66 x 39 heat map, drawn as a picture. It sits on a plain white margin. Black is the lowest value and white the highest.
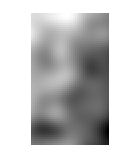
There is an overall slope up to the top left. The middle right is the calmest part. The field is smooth, with broad soft blobs. There are no lone odd cells. The ninth with the lowest average is the bottom right.
